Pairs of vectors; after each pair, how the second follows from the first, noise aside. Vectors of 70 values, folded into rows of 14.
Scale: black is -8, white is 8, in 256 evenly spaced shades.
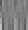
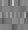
shuffled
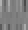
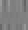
shrunk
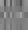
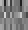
scaled up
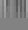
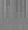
shrunk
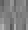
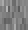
shuffled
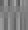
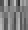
scaled up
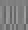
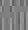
wrapped around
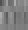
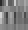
scaled up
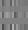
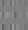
shrunk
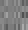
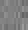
shrunk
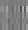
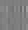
shrunk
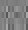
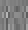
negated
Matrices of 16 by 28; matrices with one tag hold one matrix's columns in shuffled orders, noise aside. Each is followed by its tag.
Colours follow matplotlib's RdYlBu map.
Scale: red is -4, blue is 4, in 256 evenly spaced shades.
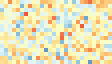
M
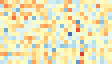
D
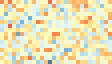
M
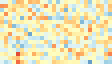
D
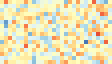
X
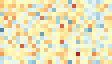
D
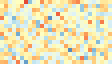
M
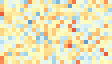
X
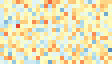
M
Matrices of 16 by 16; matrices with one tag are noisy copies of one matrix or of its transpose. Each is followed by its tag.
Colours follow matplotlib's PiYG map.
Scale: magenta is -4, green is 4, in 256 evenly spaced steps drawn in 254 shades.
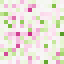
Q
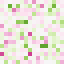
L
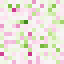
L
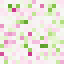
L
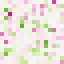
L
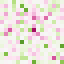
Q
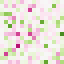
Q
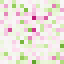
Q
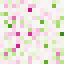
Q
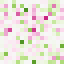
Q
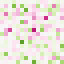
Q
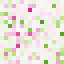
Q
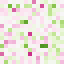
L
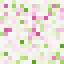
Q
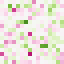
L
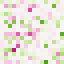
Q
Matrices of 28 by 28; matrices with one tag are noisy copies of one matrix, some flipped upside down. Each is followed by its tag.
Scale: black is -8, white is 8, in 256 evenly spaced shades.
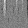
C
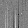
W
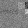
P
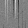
W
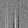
W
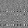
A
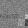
P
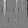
C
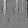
C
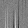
W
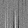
W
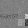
P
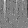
C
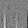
C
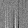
W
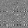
A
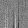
W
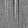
W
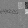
P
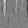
C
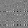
A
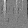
C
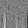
C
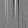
W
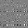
A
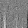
C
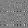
A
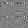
A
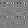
A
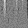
C
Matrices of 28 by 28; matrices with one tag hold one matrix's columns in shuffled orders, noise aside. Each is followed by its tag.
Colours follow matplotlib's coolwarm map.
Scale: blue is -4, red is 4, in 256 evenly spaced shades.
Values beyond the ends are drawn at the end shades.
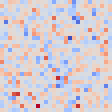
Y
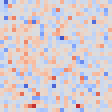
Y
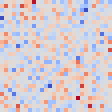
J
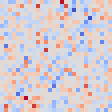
J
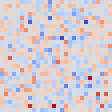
Y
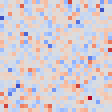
J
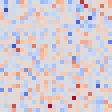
J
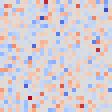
J
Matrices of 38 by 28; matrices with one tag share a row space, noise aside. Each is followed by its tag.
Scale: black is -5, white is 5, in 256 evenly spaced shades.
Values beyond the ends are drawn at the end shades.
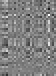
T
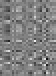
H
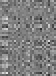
T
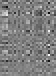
T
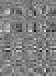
H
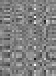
H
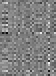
T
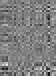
T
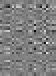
H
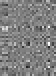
T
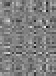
H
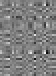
H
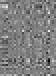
T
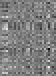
T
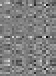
H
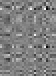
H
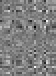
H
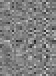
H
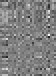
T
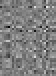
H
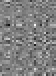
H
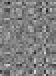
H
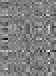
T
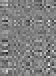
T
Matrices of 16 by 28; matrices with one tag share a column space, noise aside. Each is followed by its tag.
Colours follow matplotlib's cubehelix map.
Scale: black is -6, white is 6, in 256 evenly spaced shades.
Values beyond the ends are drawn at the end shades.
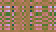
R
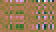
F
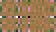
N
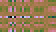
N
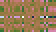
N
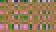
F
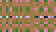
N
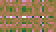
N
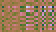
R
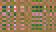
R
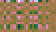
F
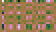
F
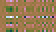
N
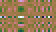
N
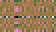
N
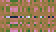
N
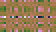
N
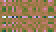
N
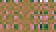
F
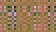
R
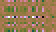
N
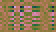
R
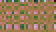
F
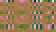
F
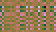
R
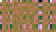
F
